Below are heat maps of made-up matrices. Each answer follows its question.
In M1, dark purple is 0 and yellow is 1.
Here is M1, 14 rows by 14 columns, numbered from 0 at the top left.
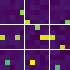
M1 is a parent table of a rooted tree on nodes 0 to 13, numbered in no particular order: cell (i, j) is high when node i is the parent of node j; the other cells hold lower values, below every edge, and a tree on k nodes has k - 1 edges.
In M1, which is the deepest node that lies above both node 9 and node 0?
7
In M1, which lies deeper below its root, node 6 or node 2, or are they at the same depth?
node 6
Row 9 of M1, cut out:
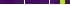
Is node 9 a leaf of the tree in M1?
no
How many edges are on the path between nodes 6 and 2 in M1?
6
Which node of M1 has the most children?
7
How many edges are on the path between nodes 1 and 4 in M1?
5
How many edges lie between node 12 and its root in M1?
5
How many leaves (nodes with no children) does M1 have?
7
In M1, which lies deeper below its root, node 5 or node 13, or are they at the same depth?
the same depth
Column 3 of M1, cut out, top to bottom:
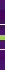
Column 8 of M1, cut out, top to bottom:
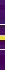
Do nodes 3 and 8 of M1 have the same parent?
yes
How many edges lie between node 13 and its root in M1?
2
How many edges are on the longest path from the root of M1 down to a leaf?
6
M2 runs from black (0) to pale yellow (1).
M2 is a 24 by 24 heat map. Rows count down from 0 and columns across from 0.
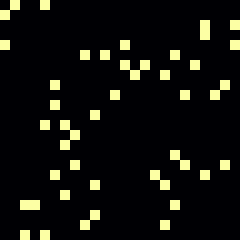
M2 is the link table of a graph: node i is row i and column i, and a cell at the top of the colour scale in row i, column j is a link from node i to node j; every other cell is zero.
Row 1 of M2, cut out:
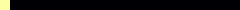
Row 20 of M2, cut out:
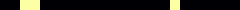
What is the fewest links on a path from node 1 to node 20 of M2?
5
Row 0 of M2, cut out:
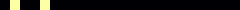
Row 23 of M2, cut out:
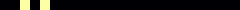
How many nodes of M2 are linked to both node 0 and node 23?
1
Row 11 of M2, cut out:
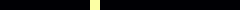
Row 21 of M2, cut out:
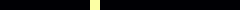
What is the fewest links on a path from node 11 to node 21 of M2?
2
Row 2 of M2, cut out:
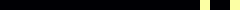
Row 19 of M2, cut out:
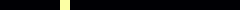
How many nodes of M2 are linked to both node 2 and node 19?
0
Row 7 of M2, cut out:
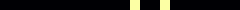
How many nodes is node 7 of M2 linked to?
2
